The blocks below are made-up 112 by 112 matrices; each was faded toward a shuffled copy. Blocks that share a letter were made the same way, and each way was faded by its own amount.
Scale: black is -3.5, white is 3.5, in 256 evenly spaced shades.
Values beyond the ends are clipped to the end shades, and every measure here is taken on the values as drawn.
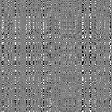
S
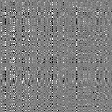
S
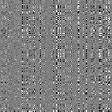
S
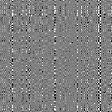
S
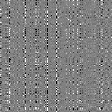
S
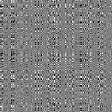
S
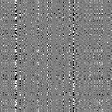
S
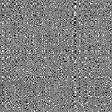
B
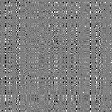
S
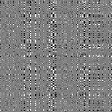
S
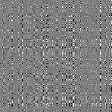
S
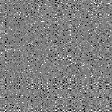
B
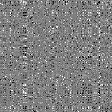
B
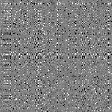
B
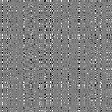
S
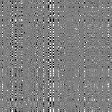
S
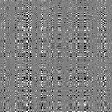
S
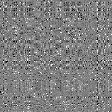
B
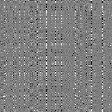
S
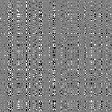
S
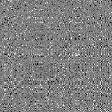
B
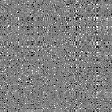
B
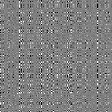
S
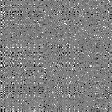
B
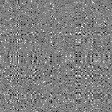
B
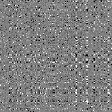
B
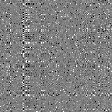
B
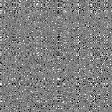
B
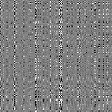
S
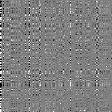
S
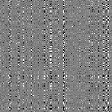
S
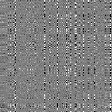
S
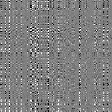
S
